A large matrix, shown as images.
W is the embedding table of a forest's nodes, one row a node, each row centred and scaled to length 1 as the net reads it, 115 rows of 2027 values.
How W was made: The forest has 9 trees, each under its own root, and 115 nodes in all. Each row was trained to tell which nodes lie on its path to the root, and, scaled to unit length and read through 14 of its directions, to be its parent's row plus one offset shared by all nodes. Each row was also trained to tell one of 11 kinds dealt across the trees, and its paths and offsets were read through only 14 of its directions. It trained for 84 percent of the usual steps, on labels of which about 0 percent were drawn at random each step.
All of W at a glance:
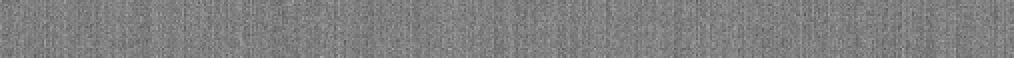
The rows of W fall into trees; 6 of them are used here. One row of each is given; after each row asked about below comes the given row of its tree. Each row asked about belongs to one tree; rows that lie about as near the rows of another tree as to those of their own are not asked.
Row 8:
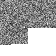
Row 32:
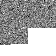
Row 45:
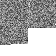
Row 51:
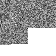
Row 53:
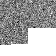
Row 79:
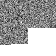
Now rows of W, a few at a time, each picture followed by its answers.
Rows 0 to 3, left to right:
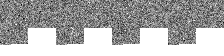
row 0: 79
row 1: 45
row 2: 53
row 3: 79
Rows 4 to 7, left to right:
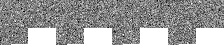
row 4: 53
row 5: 79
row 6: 51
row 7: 53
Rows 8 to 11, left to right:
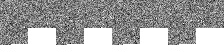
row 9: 53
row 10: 8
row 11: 79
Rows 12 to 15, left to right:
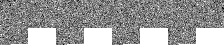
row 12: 32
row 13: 45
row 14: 32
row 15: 45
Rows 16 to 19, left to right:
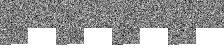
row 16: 79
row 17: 8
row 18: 79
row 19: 45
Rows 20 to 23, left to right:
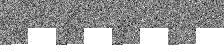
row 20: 8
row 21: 79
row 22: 45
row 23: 51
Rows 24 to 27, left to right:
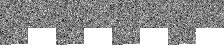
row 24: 45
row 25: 45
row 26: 45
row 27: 79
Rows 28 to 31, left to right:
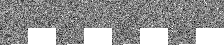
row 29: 53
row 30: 53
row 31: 53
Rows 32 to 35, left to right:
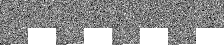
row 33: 51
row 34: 51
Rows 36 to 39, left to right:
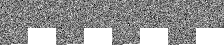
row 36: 51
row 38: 51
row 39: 8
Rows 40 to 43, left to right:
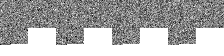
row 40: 51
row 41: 79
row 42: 51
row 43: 8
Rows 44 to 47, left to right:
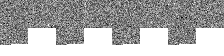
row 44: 79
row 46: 45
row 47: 79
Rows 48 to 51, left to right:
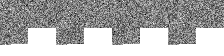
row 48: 45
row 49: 8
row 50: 45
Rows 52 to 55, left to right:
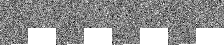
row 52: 53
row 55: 53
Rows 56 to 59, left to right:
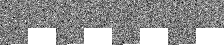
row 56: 53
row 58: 79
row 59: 53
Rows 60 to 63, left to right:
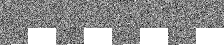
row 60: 8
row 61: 8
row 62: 53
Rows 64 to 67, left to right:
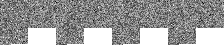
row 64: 45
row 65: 79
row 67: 32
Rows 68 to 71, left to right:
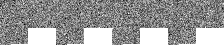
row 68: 53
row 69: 79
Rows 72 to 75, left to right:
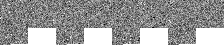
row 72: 32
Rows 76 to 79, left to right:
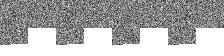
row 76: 32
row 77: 79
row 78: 53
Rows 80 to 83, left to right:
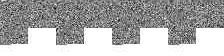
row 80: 45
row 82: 45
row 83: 8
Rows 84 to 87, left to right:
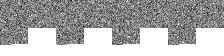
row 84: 45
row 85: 8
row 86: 79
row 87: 79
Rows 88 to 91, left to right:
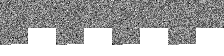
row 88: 45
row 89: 79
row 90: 32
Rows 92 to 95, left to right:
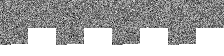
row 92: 8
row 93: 32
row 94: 32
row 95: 8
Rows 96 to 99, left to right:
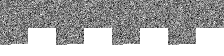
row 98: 45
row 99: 45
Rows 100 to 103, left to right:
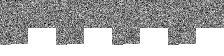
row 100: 45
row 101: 8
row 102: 8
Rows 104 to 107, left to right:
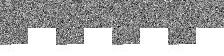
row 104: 8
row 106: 32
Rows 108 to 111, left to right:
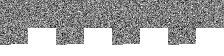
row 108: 79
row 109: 45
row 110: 45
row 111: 53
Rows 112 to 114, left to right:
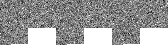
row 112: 45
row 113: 45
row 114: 53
